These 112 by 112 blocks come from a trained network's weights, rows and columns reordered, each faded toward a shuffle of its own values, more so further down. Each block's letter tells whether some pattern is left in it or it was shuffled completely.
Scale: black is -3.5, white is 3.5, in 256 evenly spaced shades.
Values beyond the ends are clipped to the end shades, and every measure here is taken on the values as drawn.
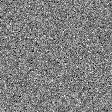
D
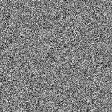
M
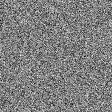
D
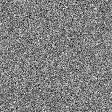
D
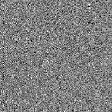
M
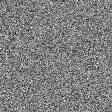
D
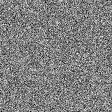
D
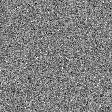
D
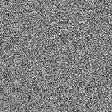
M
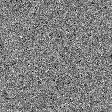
D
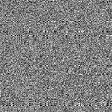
M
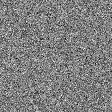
D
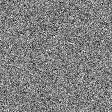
D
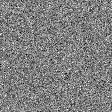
D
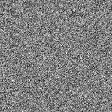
M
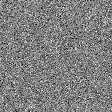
D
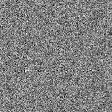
M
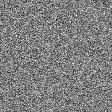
D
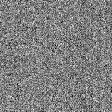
M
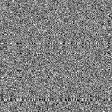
M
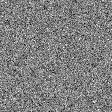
D
